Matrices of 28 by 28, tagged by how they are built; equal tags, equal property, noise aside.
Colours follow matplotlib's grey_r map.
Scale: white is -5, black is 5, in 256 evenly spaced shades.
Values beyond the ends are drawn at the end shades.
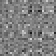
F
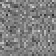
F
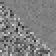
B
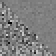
B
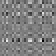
F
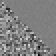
B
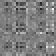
F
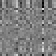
F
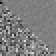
B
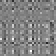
F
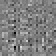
F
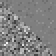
B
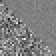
B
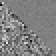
B
